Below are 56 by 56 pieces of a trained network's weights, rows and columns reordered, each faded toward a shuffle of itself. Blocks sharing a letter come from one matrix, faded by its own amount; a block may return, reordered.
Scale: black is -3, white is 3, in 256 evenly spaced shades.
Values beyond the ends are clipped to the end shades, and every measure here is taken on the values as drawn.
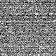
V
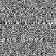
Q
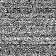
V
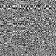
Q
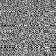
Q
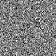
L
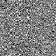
L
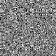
L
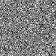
L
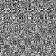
Q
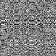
Q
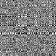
Q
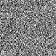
L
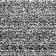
V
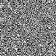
L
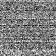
V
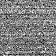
V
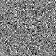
L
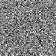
L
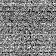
V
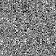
L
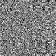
L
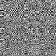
Q
